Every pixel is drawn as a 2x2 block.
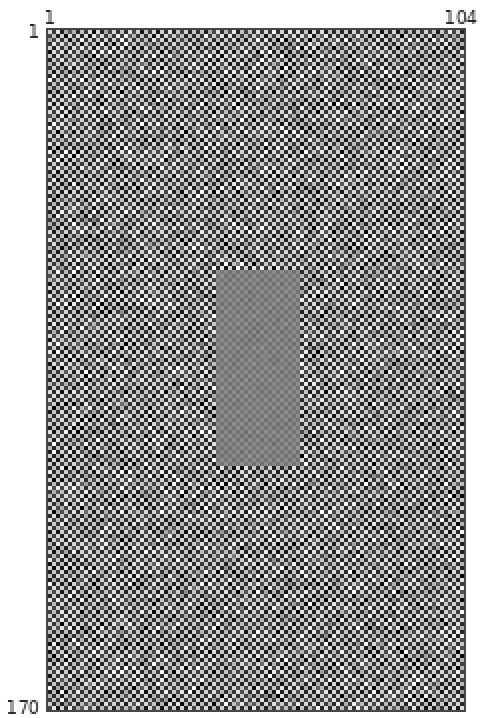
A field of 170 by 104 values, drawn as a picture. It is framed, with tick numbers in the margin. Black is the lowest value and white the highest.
No overall slope runs across the table. There is no seam. In the centre lies a patch that is calmer than the rest. The histogram has two humps. No row or column stands out. The centre is the calmest part. The field is checkered. Overall the values sit about 50% of the way up the scale.
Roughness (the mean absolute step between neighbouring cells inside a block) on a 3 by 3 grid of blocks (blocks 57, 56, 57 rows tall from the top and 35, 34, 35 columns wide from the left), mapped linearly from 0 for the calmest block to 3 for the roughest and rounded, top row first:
3 3 3 | 3 0 3 | 3 3 3
